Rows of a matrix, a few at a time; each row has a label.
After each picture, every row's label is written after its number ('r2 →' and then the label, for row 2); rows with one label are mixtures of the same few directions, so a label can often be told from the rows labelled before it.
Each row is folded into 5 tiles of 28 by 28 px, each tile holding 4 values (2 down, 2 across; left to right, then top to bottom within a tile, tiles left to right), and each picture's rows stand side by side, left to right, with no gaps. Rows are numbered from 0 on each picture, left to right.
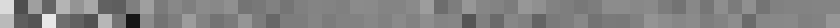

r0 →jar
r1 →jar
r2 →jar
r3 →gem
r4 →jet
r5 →jar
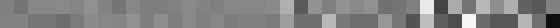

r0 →jet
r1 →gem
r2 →jar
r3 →jar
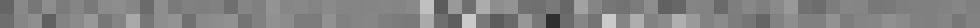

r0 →jar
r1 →jar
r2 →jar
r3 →jar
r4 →gem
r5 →jet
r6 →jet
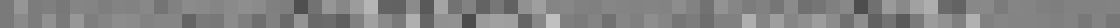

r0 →gem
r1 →gem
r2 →jet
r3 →jar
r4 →gem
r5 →gem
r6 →jet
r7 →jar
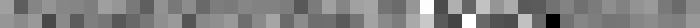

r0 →gem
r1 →jar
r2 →jet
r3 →jar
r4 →jet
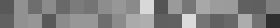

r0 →jar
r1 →jar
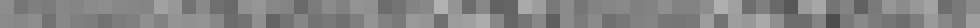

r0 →gem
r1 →jet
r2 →jet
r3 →jet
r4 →gem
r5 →jet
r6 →jet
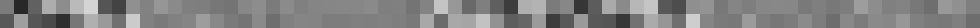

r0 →jet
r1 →jet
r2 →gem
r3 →jet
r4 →jet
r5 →jar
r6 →jet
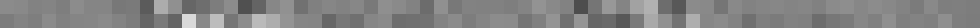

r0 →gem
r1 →gem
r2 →gem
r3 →jar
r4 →jet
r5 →gem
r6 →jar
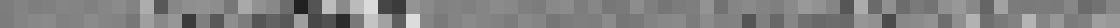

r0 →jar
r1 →gem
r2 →jet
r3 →jar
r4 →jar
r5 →gem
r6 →jar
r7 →gem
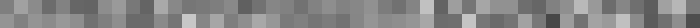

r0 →jet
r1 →gem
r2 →jet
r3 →jar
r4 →jet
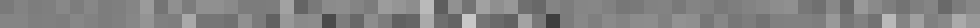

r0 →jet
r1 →jar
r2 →gem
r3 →jar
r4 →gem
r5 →jet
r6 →gem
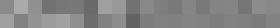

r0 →jet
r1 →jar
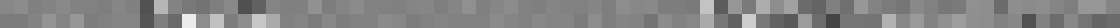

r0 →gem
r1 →gem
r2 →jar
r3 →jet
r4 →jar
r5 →jar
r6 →gem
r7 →gem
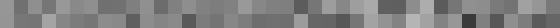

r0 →jar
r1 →gem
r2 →jet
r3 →gem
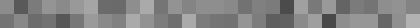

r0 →jet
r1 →jar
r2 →jar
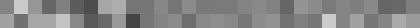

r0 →jet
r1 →jar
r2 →gem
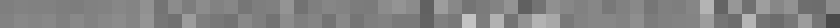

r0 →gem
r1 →jar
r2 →gem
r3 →gem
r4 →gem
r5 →jar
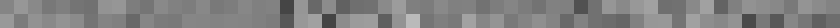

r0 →jet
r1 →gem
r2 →jar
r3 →gem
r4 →jet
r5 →gem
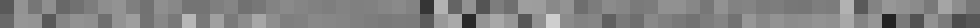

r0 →jar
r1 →gem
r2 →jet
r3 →jar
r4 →gem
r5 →gem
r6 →gem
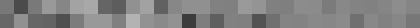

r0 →jet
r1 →gem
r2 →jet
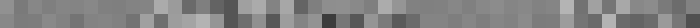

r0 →jar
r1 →jet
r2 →gem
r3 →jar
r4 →jar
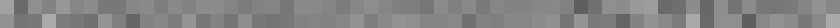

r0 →jar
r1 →jar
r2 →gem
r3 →jar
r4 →jet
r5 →jar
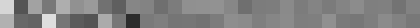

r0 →jar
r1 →jet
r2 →jar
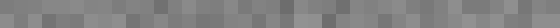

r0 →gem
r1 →jet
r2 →jar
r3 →gem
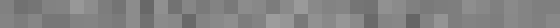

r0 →jet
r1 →jar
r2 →jet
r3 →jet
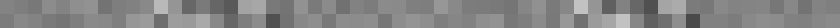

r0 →jet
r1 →jet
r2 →jar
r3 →jet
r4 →jet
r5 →gem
